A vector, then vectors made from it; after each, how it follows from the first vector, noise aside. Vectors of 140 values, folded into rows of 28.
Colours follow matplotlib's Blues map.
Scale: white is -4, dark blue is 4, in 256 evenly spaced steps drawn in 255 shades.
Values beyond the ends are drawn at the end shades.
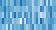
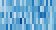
negated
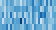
negated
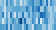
negated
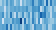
negated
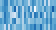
reversed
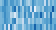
reversed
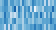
reversed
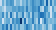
negated
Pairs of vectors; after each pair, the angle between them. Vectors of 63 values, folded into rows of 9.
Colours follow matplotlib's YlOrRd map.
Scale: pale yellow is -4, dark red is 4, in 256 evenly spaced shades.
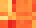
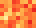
partly aligned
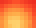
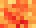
partly opposed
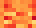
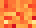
nearly parallel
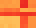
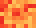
orthogonal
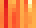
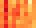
nearly parallel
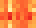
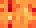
nearly opposite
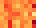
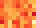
nearly opposite
